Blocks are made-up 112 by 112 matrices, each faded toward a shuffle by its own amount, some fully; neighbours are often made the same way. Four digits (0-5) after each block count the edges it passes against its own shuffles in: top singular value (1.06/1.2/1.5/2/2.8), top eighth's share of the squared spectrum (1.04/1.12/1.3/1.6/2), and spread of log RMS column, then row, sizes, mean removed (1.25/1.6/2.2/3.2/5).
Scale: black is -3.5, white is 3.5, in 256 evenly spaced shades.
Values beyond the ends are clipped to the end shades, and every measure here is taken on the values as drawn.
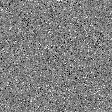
0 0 1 0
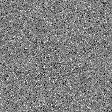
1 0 1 0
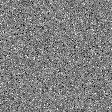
0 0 0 0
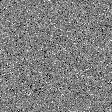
0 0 0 0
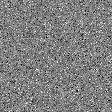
0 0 0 0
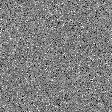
0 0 0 0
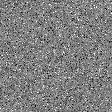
1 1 0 0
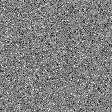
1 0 0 0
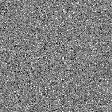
3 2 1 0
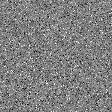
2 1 0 0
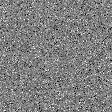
1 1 0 0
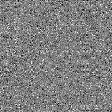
4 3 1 1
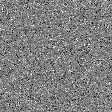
0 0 0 0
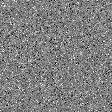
2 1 0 0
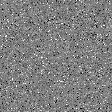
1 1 0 2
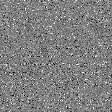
1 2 0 2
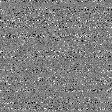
1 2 0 4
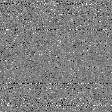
2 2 0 3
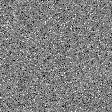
1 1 0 0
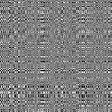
5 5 4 4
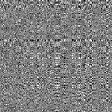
5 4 3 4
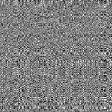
5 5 3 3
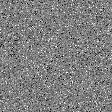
1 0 0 0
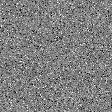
2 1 0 0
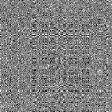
5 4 3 3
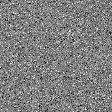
3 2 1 1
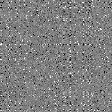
4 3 2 2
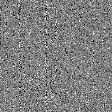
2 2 3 0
